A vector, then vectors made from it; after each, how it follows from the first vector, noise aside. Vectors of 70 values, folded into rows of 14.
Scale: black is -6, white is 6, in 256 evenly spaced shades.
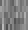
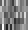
scaled up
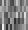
scaled up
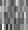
scaled up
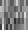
scaled up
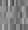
wrapped around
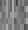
wrapped around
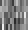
scaled up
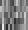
scaled up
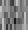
scaled up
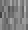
wrapped around
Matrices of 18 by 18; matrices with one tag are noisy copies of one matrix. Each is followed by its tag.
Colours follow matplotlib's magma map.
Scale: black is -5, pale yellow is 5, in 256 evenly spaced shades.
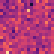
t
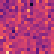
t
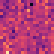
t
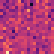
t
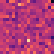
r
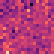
t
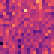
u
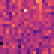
u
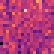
u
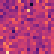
t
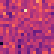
u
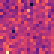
t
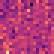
t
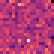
r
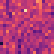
u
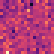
t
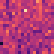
u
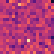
r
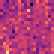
t
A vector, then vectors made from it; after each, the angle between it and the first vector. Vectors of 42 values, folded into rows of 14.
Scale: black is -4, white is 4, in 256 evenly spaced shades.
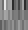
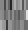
partly opposed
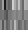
nearly opposite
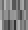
partly aligned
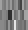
orthogonal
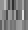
partly aligned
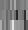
orthogonal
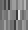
partly opposed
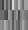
partly opposed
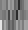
orthogonal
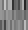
nearly parallel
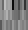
nearly parallel
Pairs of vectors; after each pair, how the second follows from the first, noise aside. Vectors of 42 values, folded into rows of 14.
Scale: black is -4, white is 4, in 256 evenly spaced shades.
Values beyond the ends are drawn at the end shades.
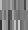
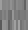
shrunk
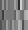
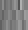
shrunk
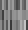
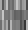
negated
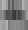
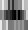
scaled up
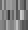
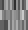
wrapped around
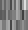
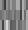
wrapped around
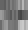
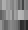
negated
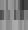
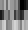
scaled up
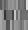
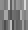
shuffled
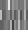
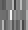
wrapped around
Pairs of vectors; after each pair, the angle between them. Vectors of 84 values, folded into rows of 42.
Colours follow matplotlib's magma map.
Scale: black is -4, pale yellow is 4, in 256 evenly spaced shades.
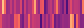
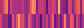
partly aligned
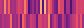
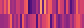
nearly parallel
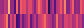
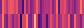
orthogonal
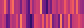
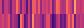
orthogonal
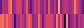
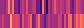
orthogonal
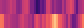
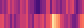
nearly parallel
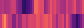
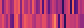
orthogonal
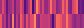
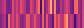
partly aligned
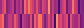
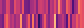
nearly opposite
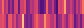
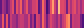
orthogonal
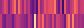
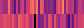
nearly opposite
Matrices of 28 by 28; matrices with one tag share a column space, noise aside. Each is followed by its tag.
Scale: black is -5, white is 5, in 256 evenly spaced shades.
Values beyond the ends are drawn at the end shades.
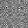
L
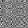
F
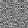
F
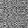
L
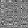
F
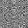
L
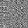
L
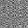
L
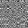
F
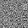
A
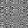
L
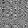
L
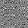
L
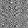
L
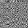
F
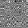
F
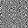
L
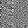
L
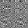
F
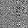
L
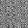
L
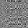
F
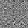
F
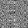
A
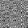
A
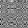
F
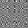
F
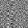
A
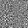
A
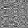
F
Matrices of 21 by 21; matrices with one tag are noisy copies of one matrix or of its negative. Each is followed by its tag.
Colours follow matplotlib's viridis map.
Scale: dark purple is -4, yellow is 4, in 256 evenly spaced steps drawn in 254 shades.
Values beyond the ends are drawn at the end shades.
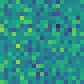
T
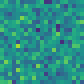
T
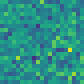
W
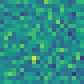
W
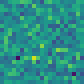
W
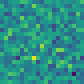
W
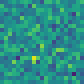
W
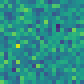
T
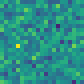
T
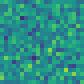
W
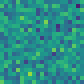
T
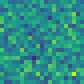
W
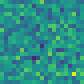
W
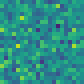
T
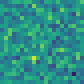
W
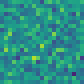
W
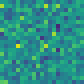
T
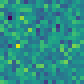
T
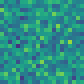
T
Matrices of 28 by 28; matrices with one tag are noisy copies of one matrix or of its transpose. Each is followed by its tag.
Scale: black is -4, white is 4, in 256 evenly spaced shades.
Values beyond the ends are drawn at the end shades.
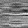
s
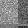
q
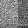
q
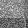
q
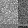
q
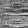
s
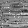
s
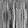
s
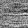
s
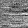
s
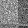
q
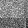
q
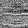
s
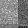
q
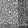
q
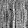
s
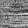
s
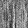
s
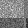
q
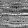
s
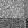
q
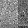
q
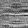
s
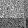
q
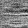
s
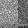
q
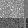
q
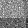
q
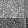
q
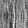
s
